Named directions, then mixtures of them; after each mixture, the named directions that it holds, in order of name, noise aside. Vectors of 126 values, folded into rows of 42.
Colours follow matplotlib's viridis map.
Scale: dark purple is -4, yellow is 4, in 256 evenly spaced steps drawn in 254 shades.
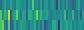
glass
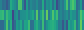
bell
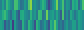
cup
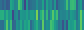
bell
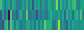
glass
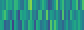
cup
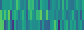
cup, glass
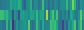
bell, cup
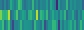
bell, glass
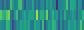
bell, glass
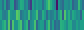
cup, glass
